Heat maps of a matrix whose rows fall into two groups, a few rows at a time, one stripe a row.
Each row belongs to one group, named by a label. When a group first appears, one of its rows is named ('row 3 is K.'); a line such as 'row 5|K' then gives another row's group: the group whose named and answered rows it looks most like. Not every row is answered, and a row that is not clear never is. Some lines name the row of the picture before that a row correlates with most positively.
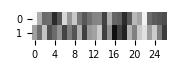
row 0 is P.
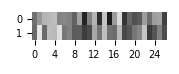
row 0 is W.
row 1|W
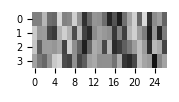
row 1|P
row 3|W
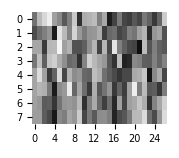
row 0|W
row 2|W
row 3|W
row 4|P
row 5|P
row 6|P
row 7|P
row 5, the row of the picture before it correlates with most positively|1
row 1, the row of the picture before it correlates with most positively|0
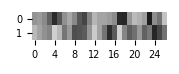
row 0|P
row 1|W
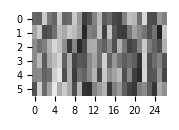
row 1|P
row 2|W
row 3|W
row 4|W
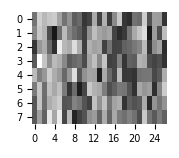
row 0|W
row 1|P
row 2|P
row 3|W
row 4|W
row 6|W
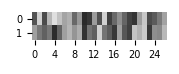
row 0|W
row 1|P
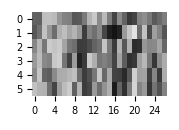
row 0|W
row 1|P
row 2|W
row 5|P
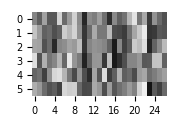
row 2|P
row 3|P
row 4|W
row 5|P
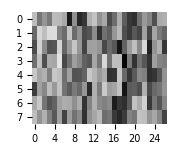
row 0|W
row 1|W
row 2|P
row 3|W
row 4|W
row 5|W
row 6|P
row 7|P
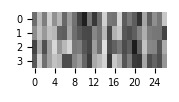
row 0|W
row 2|W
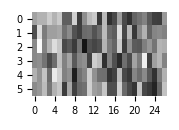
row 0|W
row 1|W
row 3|P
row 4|W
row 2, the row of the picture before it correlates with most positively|0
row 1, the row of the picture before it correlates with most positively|0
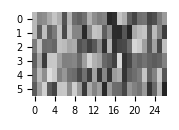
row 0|W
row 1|P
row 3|W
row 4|W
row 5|P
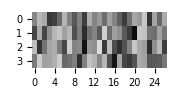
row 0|P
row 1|W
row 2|P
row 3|W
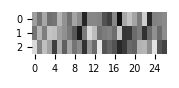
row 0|P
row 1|W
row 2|P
